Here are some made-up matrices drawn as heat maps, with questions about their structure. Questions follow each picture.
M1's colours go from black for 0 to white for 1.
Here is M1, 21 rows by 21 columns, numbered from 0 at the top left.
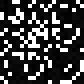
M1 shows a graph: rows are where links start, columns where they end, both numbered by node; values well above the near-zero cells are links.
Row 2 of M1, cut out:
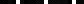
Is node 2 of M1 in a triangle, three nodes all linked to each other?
no
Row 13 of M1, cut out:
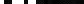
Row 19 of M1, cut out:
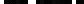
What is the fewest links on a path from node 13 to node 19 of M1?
2
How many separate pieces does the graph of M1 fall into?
1
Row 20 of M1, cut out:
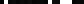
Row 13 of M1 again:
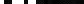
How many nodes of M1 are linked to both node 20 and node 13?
0
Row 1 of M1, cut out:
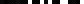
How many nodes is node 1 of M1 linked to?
6
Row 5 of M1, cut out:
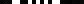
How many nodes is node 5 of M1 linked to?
7
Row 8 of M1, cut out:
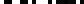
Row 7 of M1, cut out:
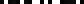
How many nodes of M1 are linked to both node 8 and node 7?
4
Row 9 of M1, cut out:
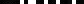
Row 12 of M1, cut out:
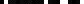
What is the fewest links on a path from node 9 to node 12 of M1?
2
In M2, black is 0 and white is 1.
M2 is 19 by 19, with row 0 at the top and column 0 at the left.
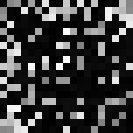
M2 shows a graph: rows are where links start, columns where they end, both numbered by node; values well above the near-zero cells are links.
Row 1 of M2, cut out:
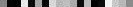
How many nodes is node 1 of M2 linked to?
12
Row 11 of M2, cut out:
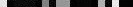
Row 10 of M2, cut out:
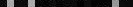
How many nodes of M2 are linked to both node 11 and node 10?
1
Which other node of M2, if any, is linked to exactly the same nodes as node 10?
node 5
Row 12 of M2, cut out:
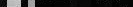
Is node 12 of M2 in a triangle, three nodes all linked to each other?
no
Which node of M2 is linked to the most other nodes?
node 1
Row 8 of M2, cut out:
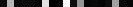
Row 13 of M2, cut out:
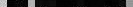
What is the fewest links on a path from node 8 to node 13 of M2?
3
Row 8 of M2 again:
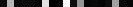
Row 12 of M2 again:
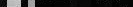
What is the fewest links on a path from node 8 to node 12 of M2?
2
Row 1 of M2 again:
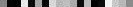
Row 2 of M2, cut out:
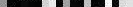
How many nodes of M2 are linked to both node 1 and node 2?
7
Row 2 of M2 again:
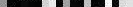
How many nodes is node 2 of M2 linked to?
8
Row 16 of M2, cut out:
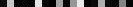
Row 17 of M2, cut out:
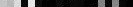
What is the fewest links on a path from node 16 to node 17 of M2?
1
